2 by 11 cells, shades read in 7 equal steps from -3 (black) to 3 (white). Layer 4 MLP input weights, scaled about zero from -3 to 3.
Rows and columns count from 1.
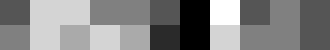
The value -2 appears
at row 2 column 6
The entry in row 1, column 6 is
-1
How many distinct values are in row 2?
6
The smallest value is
-3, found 2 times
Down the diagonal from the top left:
-1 2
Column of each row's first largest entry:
8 2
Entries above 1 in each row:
3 3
